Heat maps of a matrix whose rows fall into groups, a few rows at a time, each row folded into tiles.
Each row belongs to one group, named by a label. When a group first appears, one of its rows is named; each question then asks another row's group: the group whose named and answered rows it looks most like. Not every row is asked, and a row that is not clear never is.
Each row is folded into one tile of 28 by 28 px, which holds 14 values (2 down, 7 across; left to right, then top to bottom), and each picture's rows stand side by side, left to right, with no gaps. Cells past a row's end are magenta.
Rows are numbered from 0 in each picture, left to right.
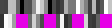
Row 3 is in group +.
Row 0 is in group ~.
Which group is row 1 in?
~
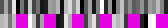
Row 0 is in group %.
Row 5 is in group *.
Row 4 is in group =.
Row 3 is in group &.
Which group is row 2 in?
*
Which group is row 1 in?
+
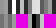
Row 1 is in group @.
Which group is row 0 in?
%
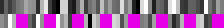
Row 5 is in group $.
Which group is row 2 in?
=
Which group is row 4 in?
~
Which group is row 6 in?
$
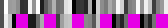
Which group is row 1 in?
$
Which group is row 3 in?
%
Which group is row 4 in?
$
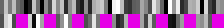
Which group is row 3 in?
*
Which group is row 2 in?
&
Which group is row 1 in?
=
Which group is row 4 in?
$
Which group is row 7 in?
+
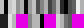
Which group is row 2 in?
+
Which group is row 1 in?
&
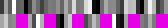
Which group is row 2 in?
*
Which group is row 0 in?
%
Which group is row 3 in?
$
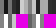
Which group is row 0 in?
+
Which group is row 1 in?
&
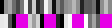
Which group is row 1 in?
&
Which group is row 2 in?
*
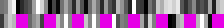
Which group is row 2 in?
=
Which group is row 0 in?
~
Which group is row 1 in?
~
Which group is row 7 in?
+
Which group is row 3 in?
=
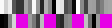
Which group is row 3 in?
@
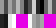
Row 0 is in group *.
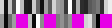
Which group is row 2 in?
%
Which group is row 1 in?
=
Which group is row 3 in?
+
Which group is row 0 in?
*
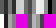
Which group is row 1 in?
~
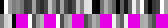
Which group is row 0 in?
&
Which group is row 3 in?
$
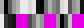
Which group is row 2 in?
@
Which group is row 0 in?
+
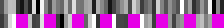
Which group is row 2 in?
*
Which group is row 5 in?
=
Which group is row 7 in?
%
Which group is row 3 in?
&
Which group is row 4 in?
+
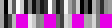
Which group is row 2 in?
*
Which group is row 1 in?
+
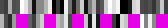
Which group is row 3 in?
=
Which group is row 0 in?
+
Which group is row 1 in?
*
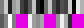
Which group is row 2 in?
+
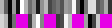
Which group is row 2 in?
*
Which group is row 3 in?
@
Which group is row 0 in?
+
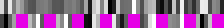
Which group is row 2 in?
=
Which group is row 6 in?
%
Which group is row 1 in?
=
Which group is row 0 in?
*
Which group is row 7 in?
@
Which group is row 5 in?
~
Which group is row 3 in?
*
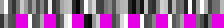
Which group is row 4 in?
~
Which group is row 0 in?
$
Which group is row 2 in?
~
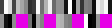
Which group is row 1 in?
*
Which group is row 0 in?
@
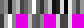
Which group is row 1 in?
@
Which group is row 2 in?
%
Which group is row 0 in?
&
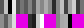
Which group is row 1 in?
*
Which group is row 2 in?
&
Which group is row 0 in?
%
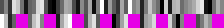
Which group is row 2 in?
~
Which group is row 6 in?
@
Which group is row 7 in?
$
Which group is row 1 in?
~
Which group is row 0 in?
%
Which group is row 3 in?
&
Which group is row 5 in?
~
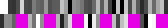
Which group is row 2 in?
@
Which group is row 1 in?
=
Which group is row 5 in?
*
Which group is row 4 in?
%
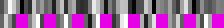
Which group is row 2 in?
&
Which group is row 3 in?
~
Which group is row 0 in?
~
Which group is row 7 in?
=
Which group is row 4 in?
~
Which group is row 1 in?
&
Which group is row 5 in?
@
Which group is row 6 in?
&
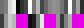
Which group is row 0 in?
~
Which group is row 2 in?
%
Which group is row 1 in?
$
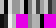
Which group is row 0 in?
*
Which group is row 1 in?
&
